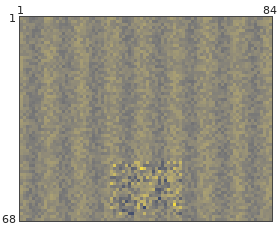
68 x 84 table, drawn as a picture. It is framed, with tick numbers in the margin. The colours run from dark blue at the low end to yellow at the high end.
There is no overall slope. The bottom middle is the roughest part. In the bottom middle lies a patch that is rougher than the rest. Upright stripes repeat 8 times across the table.
